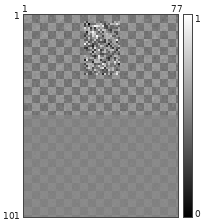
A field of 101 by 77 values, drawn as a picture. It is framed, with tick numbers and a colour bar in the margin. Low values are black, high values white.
Odd patch: rougher, in the top middle. Grain: checkered. Seam: horizontal, 50% of the way down, the bottom part calmer. Odd rows or columns: none.
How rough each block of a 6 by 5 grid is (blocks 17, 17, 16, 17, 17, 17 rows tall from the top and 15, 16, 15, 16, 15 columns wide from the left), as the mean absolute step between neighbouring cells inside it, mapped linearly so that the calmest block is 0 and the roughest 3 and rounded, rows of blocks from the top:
11311 / 11311 / 11111 / 00000 / 00000 / 00000
